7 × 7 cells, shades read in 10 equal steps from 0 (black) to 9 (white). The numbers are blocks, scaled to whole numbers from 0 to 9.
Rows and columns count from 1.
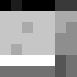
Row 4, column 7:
5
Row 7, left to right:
4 4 4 4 4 3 4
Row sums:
5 47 45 45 44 52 27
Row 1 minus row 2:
-7 -6 -7 -7 -7 -4 -4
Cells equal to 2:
2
